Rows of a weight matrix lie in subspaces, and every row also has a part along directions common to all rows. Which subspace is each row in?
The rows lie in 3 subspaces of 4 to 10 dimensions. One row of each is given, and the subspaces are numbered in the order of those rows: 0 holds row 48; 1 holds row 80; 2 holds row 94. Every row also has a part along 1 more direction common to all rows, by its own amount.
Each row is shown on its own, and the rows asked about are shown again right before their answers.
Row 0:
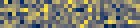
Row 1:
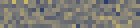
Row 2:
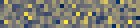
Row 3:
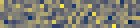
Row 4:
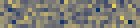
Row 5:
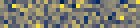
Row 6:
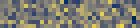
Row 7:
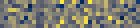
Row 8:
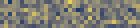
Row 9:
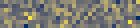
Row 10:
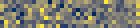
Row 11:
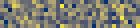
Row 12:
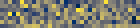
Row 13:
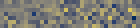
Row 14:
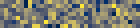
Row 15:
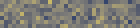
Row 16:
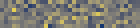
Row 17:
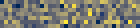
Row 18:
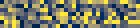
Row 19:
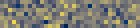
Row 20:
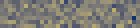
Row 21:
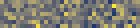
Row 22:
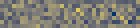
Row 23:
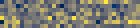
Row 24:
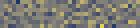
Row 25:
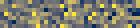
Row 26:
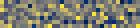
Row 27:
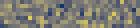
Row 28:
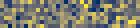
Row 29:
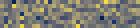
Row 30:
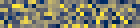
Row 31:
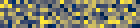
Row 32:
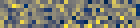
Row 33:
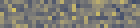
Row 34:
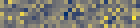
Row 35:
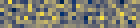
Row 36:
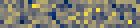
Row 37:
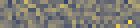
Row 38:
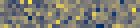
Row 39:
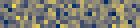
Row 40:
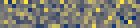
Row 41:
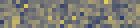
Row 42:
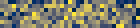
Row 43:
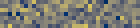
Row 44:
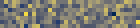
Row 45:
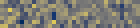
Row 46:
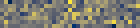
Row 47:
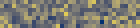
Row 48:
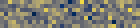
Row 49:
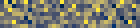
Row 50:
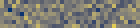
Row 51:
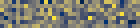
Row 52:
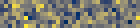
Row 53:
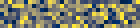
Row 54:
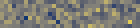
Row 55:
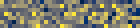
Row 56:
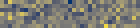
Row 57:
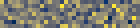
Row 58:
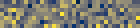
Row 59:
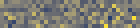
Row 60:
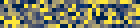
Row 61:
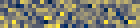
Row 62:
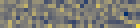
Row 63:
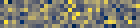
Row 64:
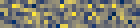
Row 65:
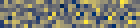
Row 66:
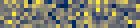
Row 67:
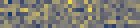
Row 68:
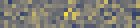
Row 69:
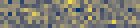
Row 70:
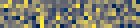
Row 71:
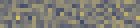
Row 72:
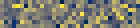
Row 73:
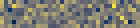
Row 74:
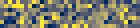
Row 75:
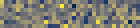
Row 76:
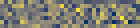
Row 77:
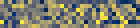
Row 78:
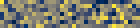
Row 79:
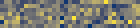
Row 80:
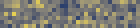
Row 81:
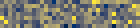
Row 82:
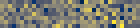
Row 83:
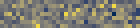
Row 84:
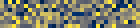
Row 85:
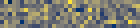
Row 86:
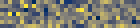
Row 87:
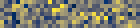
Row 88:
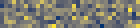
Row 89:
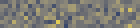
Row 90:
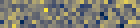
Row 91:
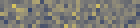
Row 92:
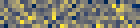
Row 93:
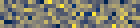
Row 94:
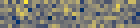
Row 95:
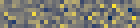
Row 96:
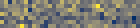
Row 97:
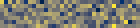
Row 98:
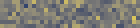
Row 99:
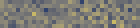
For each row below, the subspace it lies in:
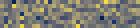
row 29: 2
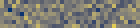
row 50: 2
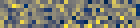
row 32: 2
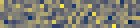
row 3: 1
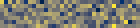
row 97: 2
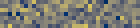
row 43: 0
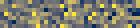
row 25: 0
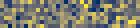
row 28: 2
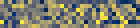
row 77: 0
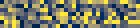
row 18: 2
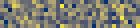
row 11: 1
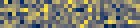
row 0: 0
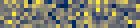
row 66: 1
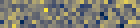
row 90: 0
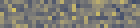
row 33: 2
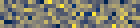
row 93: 1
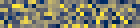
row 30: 0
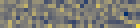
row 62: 1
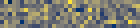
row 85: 0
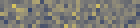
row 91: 2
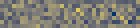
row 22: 0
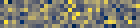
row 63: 0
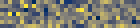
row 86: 0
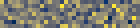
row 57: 0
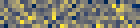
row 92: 1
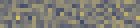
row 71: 1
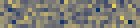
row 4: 2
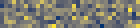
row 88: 1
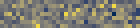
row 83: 0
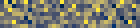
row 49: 2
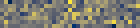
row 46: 0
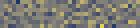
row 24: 2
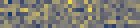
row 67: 0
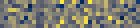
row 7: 2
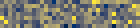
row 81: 2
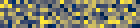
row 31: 1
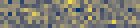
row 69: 0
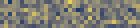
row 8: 0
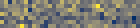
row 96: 2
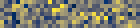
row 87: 2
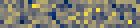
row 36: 1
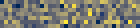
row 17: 1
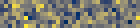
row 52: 1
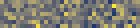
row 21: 0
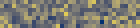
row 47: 2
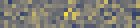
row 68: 0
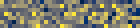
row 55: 0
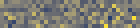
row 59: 0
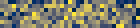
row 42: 0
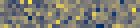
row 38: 1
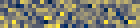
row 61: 1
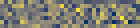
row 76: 0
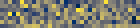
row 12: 0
